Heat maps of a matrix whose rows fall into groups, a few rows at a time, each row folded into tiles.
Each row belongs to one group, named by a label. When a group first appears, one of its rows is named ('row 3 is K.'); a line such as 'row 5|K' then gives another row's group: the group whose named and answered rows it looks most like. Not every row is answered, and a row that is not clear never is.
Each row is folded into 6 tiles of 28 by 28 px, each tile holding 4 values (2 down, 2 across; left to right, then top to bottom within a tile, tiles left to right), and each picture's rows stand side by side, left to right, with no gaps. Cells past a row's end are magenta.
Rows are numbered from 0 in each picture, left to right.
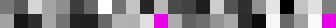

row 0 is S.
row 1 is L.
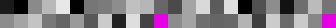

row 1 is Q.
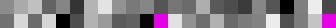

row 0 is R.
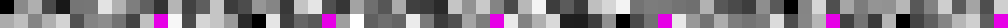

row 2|Q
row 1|L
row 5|S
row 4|L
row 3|R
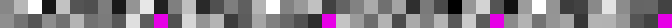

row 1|R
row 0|Q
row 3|R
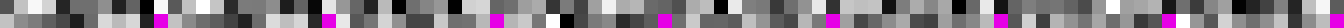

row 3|R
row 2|L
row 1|S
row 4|Q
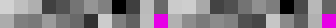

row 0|L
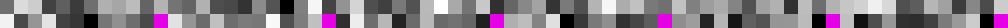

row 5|S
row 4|S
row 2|R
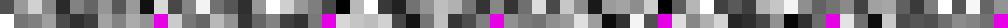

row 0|S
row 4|R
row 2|R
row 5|S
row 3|Q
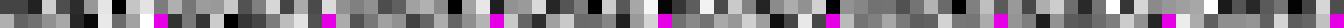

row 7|L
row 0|L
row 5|L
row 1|S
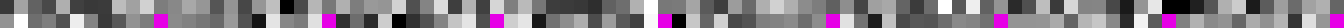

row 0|Q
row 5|S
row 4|R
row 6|Q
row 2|S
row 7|Q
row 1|L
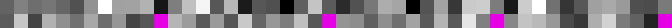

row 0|R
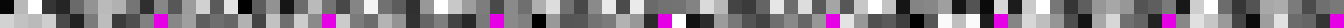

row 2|R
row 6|R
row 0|R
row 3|S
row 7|R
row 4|S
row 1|Q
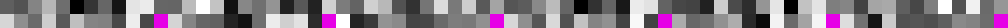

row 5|S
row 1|S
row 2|S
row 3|Q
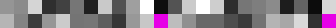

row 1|S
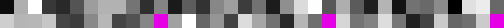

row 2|L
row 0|R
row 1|Q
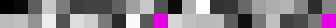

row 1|R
